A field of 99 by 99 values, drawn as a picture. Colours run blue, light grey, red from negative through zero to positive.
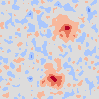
Average level on the scale: 50%. Odd rows or columns: none. Bumps: two. Slope: none. Ninth with the highest average: bottom middle.
